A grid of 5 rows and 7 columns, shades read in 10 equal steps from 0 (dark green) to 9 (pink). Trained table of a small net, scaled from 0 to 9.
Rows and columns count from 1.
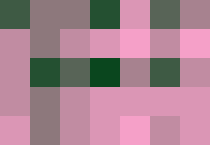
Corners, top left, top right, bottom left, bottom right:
2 6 8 8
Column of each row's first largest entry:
5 5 1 4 5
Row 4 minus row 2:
0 0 0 0 -1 1 -1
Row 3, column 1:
7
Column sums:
31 21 29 25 40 27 38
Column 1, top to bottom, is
2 7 7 7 8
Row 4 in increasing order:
5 7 7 8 8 8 8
